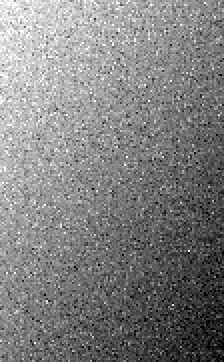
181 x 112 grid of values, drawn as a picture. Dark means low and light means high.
The ninth with the lowest average is the bottom right. There are no regular stripes. On average the colour sits 50% of the way up the scale. The ninth with the highest average is the top left. Neither half mirrors the other. Values rise toward the top left. No single row or column stands out from its neighbours.
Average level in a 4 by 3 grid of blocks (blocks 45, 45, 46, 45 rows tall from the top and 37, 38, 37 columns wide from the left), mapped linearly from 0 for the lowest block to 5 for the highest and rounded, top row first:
543 / 432 / 321 / 210
